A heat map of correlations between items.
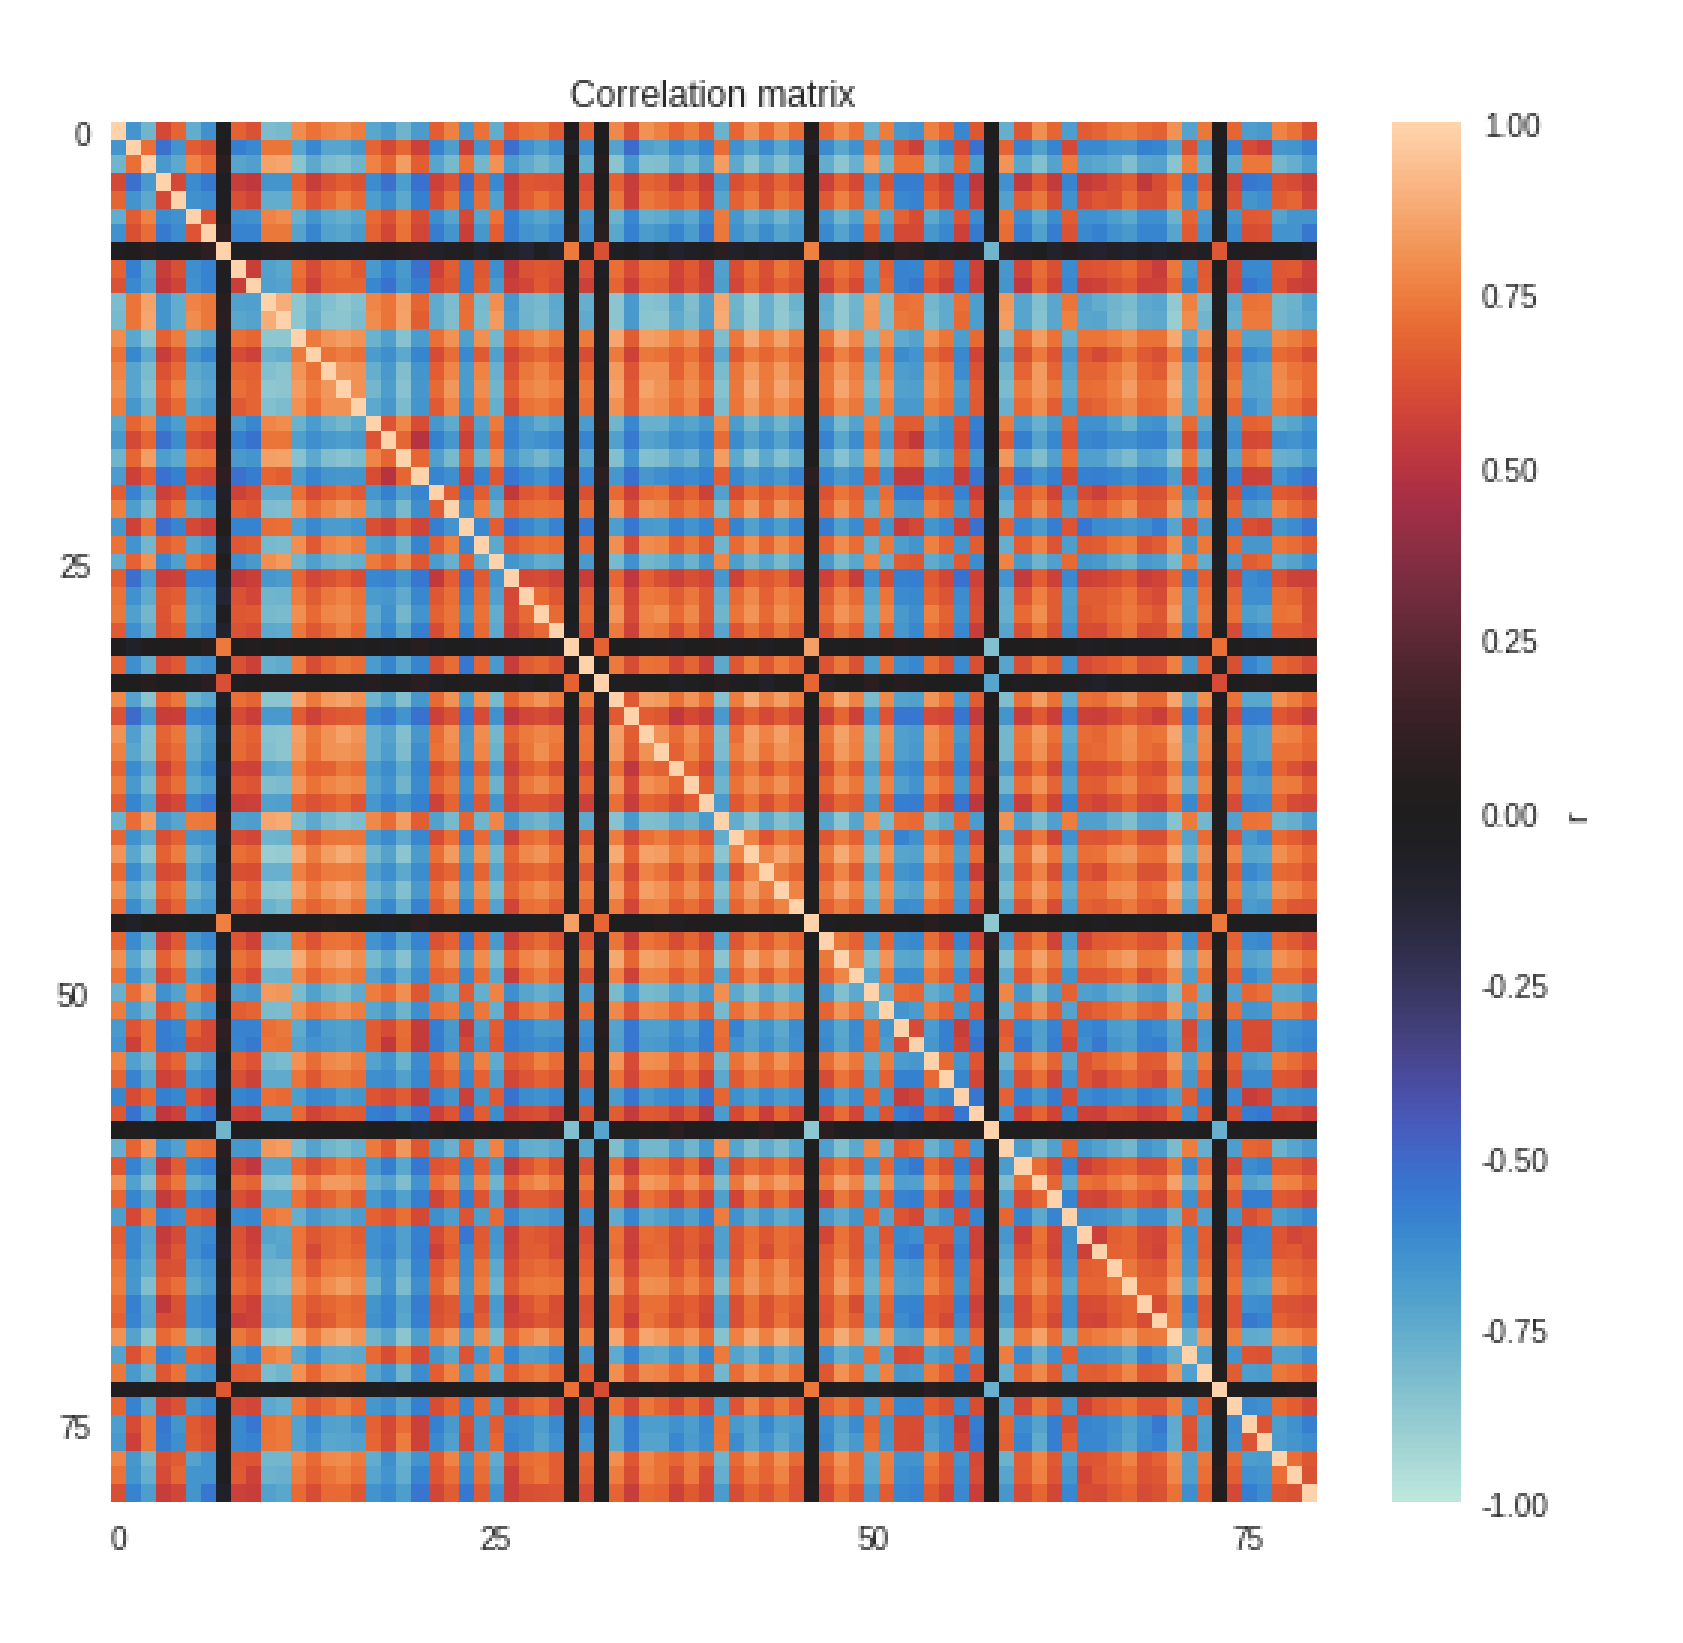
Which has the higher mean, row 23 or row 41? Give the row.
41
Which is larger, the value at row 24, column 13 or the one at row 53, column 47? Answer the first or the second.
the first
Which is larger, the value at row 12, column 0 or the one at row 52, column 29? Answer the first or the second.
the first
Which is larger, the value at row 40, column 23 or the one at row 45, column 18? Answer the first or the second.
the first
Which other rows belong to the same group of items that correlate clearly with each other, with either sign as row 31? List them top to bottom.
0, 1, 2, 3, 4, 5, 6, 8, 9, 10, 11, 12, 13, 14, 15, 16, 17, 18, 19, 20, 21, 22, 23, 24, 25, 26, 27, 28, 29, 33, 34, 35, 36, 37, 38, 39, 40, 41, 42, 43, 44, 45, 47, 48, 49, 50, 51, 52, 53, 54, 55, 56, 57, 59, 60, 61, 62, 63, 64, 65, 66, 67, 68, 69, 70, 71, 72, 74, 75, 76, 77, 78, 79
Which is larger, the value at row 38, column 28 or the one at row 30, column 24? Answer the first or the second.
the first
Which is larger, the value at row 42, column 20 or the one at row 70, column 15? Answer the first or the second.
the second
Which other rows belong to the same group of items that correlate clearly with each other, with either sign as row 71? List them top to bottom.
0, 1, 2, 3, 4, 5, 6, 8, 9, 10, 11, 12, 13, 14, 15, 16, 17, 18, 19, 20, 21, 22, 23, 24, 25, 26, 27, 28, 29, 31, 33, 34, 35, 36, 37, 38, 39, 40, 41, 42, 43, 44, 45, 47, 48, 49, 50, 51, 52, 53, 54, 55, 56, 57, 59, 60, 61, 62, 63, 64, 65, 66, 67, 68, 69, 70, 72, 74, 75, 76, 77, 78, 79
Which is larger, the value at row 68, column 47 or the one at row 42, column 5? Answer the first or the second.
the first
